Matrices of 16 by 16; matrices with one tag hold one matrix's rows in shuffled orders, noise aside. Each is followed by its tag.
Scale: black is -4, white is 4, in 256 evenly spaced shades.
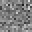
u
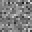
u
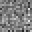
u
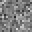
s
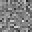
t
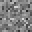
t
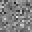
s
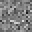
t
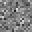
s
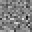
t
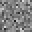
s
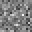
t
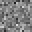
s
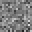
u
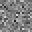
s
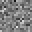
s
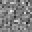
t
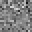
t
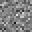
s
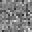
u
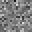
s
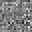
u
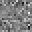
u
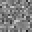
t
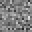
u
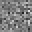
u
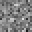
t
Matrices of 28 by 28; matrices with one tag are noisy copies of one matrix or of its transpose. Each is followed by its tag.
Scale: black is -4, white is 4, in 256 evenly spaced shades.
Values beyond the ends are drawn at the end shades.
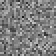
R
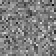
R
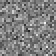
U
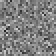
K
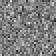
U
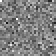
K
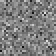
K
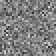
K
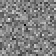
U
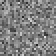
R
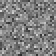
U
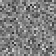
K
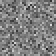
K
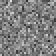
U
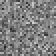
R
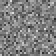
U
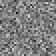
K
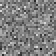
U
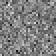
U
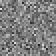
K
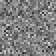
K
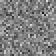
K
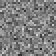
U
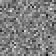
K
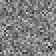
K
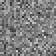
R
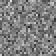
U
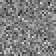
K
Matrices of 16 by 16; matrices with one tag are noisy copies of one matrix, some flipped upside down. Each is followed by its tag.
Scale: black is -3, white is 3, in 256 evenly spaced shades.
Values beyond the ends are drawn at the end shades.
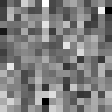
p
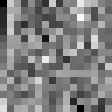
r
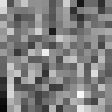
r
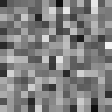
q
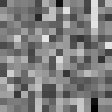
q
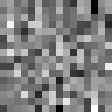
q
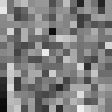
r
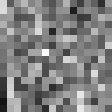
r
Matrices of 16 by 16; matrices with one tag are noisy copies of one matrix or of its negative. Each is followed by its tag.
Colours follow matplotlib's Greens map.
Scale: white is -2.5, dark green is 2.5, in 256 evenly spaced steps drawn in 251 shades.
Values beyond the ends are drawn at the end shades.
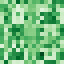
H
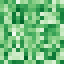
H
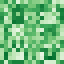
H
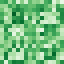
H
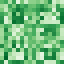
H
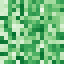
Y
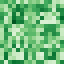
H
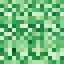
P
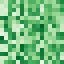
Y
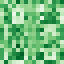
H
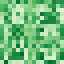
H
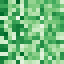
Y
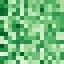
Y
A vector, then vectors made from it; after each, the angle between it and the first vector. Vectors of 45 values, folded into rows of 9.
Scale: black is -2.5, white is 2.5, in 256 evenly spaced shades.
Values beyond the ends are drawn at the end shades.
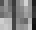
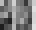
nearly opposite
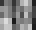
nearly parallel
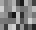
orthogonal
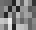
partly aligned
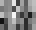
partly opposed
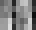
nearly parallel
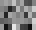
partly opposed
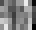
nearly parallel
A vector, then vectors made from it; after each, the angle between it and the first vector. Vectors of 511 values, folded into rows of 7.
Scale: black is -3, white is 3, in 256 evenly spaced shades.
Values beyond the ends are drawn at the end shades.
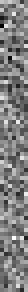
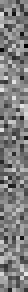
partly opposed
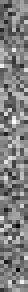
orthogonal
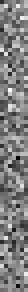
orthogonal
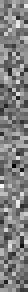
orthogonal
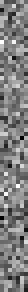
partly opposed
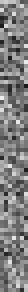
nearly parallel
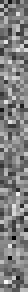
partly opposed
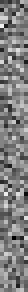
nearly opposite
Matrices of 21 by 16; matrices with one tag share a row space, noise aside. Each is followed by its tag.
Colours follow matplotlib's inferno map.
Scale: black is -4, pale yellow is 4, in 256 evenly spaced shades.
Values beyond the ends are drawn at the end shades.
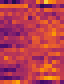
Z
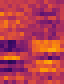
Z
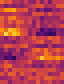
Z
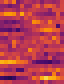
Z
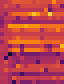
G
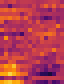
Z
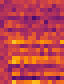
G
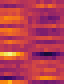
Z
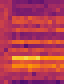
G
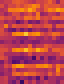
G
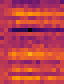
G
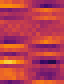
Z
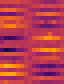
Z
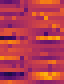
Z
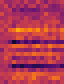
G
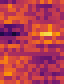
Z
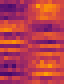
Z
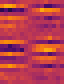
Z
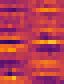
Z
